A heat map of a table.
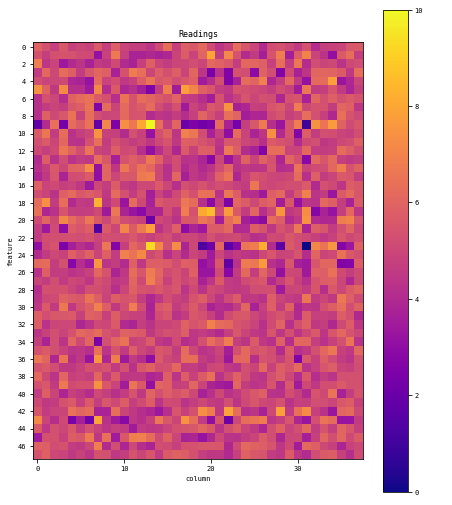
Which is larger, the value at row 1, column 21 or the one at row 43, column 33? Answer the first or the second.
the second
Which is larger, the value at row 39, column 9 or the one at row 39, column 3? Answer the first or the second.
the second
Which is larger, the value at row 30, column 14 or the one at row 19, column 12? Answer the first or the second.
the first
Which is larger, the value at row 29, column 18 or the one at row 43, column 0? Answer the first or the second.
the second
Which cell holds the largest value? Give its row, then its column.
9, 13
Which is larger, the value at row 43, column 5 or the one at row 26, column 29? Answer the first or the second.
the second
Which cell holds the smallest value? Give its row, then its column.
23, 31
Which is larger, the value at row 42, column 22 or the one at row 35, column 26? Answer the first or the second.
the first
